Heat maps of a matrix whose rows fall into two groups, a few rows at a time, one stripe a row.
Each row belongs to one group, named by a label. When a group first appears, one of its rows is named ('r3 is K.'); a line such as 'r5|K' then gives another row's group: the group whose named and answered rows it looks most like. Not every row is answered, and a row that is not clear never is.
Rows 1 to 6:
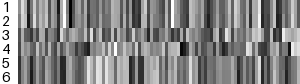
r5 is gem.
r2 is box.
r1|box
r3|box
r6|gem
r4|gem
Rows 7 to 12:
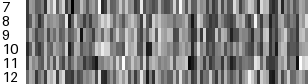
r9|gem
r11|gem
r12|box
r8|gem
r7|box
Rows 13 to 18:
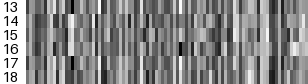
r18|box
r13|box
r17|box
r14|box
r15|box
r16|box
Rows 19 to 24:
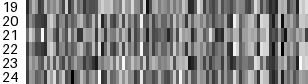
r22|box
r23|gem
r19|gem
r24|box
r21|box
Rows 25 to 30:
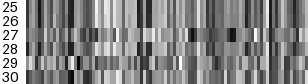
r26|gem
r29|box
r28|gem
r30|gem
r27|gem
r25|gem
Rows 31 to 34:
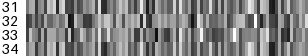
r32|gem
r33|box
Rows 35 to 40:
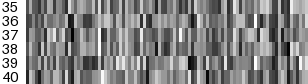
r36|gem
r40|gem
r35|box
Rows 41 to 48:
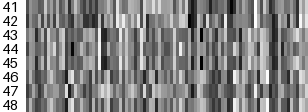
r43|box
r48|box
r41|gem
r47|gem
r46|box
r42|gem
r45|box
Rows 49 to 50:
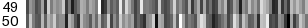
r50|box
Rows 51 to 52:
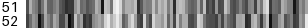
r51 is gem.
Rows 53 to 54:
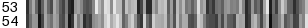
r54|gem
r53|gem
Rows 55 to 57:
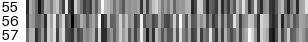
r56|box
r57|box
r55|gem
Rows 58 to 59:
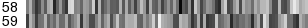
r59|gem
